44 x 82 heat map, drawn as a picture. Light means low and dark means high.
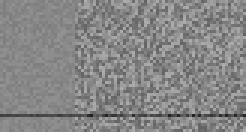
Neither half mirrors the other. On average the colour sits 50% of the way up the scale. Row 39 stands out from the rest. A vertical seam about 30% of the way across splits the table, and the left part is calmer.
